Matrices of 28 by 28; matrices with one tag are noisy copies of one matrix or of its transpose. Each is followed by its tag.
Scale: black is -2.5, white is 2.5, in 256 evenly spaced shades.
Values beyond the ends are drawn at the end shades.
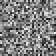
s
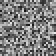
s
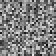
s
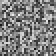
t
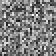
t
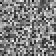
s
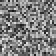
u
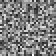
s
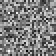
s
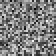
s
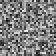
s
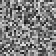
u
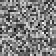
u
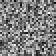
s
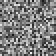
s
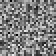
s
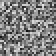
t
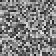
u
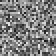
u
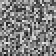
t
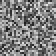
u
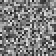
s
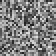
u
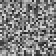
s
